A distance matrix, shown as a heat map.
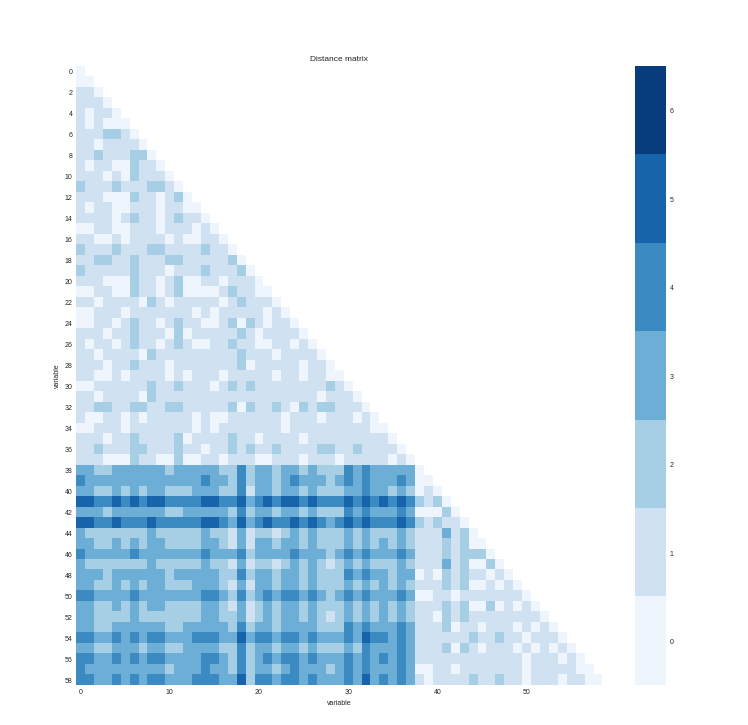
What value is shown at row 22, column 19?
1
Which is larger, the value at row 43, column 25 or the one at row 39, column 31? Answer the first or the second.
the first
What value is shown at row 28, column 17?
1
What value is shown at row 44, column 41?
3
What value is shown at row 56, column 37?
3
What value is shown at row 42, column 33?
3
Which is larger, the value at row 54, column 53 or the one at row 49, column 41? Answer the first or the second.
the second
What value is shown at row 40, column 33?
3
